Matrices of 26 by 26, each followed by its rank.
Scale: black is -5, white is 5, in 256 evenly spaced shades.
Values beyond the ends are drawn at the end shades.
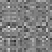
three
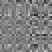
three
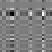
one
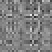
three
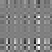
one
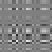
one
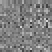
five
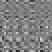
three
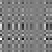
one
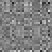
three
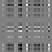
one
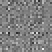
five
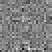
five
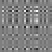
one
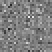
five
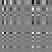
one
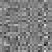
three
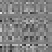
three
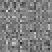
five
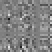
three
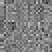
five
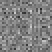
five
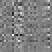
three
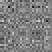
three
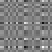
one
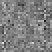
five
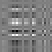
one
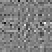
five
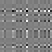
one
